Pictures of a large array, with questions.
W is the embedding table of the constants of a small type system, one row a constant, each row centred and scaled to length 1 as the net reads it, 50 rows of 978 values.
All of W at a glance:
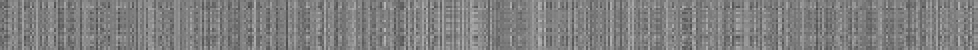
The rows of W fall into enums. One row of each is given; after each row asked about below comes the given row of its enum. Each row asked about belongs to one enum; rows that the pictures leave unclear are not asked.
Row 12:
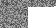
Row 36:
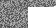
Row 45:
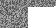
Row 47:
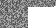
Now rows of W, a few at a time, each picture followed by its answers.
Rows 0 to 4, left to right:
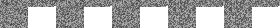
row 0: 12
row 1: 36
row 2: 36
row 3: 47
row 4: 47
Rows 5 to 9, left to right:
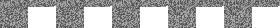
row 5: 36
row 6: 36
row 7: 36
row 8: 45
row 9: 45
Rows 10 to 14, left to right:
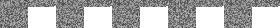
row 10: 36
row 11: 12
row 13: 47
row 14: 12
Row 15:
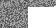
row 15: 36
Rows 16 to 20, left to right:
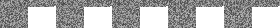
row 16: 36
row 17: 12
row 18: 12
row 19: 47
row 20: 45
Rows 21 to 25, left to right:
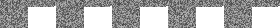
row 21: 47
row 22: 36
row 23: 12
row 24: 45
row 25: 12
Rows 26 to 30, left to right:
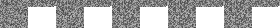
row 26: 12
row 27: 45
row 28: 47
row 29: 47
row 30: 47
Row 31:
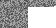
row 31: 36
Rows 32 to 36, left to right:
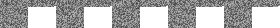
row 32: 12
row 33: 45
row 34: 36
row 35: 12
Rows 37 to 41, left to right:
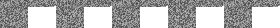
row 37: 36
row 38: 45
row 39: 36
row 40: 47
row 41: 36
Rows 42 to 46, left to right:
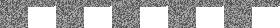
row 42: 47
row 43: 45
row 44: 36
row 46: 12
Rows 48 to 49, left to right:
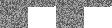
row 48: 45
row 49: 12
